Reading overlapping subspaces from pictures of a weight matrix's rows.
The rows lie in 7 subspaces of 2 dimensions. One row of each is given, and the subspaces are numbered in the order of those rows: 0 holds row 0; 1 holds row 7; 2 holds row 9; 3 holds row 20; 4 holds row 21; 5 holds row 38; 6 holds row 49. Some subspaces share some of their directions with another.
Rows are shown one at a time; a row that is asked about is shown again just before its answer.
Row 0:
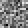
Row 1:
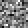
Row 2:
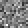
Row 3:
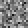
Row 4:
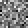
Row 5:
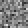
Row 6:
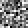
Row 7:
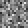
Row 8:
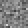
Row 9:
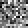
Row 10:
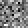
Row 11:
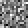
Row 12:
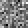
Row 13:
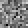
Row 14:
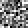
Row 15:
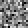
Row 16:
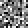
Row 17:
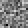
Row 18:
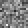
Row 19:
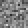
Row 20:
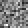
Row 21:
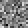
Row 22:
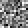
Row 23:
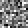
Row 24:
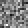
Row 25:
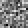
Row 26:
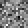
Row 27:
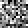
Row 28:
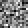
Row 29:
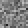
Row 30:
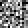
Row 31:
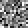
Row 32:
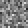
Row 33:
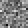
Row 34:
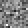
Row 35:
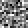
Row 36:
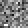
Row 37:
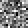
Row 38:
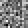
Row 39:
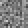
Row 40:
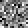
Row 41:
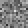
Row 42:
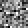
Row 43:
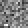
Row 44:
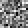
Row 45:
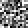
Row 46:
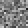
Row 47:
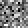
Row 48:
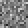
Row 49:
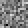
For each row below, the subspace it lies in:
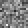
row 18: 3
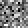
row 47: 3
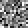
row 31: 4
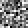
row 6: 0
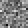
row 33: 6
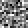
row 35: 2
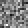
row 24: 6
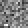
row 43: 3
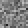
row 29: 5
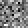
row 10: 3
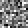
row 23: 1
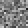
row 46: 5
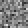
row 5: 1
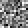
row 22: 4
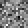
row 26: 1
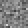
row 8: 0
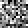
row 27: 2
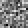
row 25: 4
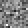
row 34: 0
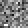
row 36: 3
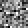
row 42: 0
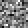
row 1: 2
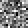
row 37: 6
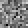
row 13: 2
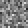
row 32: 1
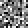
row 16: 5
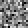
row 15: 1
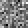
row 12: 0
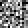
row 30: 5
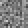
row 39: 5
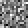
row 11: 6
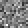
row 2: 4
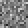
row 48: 6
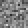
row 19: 4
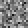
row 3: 1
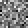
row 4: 6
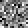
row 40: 4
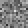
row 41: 3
